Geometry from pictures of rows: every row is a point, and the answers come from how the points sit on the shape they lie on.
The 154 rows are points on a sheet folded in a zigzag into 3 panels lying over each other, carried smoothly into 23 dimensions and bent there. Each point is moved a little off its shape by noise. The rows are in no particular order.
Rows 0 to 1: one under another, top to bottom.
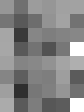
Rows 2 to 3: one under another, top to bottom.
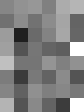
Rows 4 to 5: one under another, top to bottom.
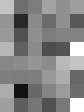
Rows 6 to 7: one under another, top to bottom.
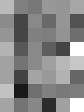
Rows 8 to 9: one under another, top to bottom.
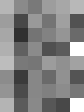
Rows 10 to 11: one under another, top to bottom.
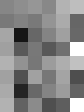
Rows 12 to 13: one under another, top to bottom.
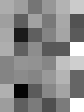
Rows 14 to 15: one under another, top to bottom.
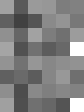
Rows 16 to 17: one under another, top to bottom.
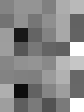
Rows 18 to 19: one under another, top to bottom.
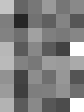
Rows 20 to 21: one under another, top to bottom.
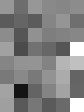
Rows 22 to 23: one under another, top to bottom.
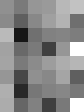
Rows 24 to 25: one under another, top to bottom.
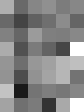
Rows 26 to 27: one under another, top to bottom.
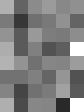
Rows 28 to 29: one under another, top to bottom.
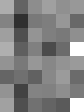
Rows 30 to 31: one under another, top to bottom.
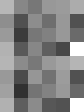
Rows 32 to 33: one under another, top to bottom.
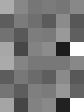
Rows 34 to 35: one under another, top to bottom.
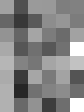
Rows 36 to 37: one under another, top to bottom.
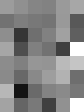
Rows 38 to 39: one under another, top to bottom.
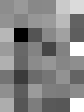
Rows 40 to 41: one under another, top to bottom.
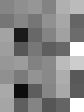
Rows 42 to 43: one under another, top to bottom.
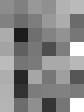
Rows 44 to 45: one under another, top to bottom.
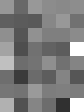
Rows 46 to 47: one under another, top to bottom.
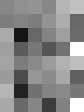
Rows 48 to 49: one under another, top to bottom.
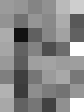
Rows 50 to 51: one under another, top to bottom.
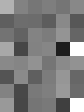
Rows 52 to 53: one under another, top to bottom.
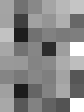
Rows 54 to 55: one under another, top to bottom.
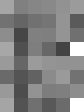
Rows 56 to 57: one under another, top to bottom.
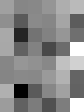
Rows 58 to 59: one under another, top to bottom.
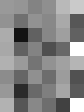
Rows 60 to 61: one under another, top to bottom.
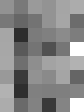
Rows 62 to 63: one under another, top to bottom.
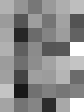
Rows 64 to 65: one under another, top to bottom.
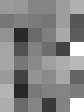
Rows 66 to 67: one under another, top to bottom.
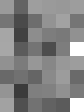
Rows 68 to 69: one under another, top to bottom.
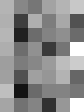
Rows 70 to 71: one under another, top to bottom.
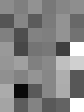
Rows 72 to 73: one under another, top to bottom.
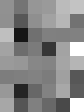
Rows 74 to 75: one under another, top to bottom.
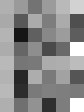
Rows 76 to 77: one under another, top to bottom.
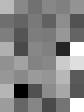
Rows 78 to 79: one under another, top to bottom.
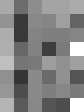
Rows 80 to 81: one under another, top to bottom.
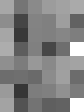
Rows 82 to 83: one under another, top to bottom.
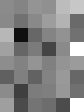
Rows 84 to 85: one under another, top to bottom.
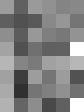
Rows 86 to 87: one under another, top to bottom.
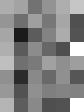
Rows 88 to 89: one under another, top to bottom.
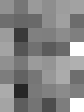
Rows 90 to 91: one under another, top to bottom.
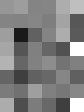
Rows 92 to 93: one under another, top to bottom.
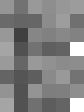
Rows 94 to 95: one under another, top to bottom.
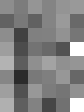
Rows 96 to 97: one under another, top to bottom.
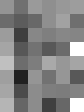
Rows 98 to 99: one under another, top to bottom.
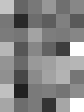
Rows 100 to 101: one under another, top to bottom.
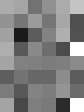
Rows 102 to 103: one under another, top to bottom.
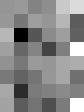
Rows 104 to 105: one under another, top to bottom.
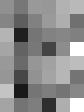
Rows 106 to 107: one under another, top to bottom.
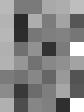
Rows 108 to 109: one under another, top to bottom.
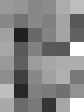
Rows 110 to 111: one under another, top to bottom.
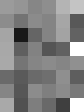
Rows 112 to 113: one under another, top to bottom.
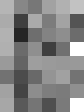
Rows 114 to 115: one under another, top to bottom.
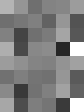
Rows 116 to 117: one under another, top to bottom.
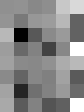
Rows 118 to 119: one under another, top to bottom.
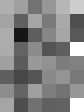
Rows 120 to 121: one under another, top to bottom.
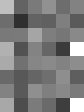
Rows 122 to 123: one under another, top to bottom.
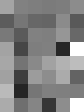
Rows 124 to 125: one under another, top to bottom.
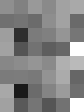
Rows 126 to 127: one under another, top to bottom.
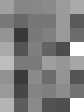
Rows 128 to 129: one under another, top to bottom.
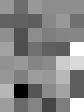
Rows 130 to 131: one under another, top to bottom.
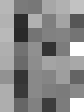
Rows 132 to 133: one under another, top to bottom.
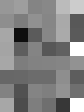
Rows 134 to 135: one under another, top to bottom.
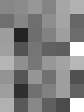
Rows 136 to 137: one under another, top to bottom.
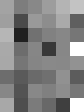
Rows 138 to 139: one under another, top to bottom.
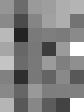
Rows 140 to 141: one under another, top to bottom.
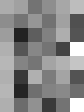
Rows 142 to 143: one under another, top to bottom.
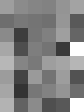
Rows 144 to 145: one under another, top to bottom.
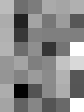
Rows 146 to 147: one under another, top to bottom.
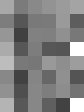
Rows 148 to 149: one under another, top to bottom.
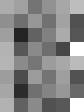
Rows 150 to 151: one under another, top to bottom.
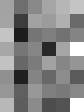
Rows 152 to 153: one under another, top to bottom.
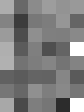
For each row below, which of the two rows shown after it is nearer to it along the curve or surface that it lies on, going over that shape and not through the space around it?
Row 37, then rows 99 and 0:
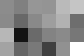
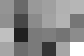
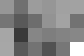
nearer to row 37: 99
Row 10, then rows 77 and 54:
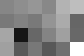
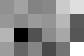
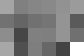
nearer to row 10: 77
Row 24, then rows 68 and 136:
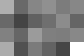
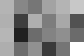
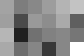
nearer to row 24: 136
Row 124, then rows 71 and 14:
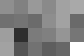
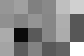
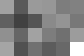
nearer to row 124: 14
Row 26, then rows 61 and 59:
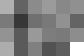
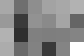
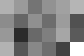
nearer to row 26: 61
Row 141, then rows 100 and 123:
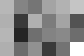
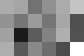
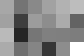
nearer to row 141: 100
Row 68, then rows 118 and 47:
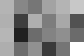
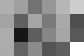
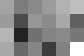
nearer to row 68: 118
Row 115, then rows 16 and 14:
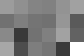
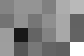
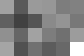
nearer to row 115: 16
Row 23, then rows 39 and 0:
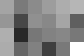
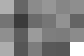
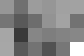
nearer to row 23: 39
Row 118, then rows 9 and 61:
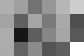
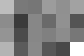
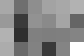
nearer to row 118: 9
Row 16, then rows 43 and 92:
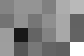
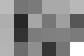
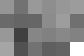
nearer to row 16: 92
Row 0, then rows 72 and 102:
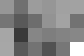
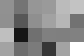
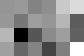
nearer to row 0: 72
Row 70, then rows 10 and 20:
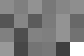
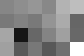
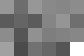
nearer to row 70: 20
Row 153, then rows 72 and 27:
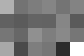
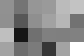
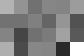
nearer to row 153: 27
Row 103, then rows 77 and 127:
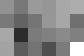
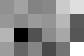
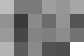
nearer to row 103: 77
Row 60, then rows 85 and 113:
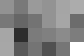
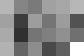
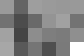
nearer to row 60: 113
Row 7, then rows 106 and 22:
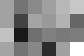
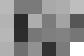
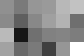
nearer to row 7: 22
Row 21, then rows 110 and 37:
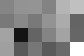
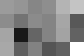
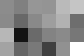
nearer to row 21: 37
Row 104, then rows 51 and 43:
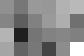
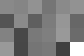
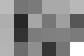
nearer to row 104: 51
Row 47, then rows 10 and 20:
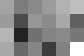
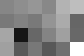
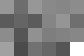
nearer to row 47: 10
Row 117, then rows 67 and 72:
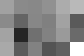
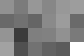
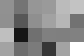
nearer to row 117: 72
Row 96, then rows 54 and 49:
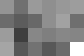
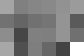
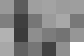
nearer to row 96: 49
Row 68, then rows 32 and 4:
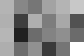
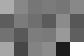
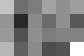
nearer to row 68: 4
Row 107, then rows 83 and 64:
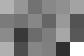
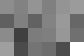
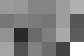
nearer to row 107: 64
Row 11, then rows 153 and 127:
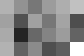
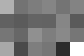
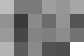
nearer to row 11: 127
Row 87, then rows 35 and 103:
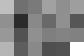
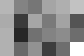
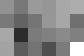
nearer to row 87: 35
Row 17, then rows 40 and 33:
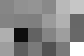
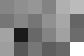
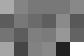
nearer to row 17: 40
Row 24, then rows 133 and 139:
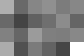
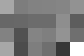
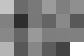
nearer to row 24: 133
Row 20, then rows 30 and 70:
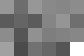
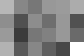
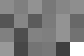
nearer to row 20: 70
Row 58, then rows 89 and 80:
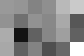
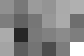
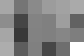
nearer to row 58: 80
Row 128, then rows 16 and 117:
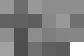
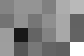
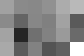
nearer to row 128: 16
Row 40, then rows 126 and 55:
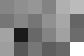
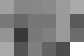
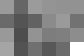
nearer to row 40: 55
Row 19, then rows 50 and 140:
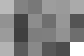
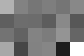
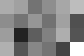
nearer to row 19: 140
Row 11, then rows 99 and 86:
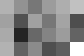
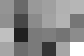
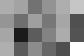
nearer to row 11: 86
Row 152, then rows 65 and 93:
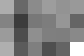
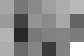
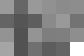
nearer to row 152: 65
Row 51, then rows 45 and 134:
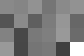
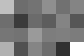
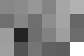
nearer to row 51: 134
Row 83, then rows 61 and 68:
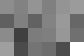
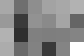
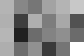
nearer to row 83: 61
